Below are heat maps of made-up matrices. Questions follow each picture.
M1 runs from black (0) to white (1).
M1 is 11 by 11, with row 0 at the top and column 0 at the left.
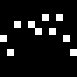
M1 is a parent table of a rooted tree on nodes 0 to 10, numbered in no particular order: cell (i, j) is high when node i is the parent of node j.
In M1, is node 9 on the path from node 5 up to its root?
no
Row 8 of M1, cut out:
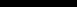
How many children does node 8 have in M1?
0
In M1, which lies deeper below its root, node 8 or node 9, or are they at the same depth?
node 9
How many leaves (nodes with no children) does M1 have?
6
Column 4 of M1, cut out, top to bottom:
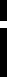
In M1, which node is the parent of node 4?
3
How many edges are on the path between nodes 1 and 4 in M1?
2
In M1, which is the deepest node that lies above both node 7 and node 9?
4
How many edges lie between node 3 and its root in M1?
0
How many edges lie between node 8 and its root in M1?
2
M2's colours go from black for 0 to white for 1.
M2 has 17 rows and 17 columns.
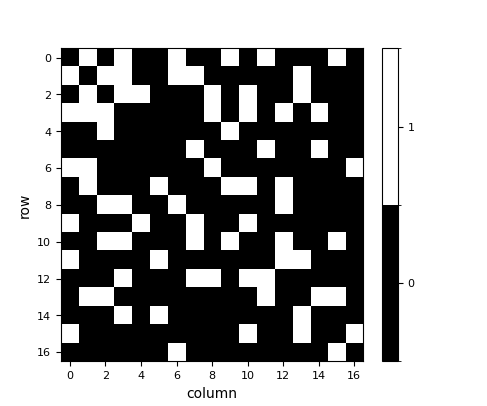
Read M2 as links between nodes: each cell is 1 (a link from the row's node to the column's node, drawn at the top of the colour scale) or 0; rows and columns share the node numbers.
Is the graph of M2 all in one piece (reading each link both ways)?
yes
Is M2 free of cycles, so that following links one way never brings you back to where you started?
no
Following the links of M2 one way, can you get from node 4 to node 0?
yes
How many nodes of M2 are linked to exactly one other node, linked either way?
0
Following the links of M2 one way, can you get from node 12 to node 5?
yes
